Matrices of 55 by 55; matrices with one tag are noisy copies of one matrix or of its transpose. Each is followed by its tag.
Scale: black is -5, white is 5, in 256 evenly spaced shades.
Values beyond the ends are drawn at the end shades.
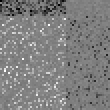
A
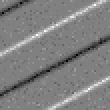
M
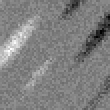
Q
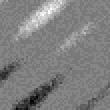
Q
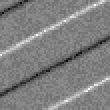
M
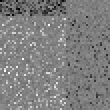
A
